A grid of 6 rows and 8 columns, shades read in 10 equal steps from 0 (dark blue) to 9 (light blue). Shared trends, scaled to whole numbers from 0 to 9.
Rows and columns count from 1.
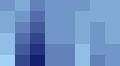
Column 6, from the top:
6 7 7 7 8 8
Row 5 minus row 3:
1 -2 -2 -1 -1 1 0 -1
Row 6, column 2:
2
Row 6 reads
9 2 0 5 5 8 5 6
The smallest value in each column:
6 2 0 5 5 6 5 6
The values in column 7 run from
5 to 7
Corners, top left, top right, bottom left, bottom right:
6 7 9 6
